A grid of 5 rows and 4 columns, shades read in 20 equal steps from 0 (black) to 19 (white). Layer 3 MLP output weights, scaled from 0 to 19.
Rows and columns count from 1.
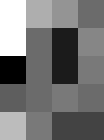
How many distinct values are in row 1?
4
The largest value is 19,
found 2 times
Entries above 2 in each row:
4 3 2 4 4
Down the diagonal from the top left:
19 8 2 8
